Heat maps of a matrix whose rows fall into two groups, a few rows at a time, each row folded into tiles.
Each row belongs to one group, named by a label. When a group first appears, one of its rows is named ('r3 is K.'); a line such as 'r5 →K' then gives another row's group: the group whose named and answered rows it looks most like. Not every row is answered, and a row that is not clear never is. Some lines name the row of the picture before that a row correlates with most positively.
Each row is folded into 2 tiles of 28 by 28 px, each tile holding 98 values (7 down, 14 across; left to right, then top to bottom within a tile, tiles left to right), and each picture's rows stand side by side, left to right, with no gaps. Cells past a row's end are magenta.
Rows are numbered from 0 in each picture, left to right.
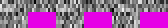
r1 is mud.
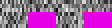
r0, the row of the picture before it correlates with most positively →1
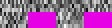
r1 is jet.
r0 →mud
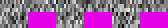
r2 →mud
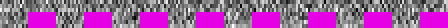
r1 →mud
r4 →jet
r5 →jet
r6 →jet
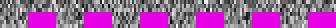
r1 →jet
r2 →mud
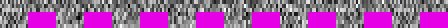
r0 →mud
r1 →jet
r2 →jet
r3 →jet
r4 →jet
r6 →mud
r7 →mud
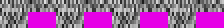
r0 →mud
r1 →mud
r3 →mud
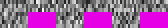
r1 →jet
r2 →mud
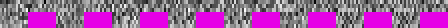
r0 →jet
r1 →mud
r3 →jet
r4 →jet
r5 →mud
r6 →mud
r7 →mud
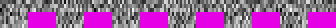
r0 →jet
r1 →mud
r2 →jet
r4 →jet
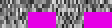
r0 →jet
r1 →mud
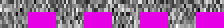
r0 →mud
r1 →jet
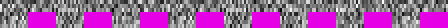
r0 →jet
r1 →mud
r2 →jet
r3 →jet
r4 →mud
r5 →mud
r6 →mud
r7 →jet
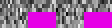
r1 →jet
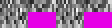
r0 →jet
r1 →jet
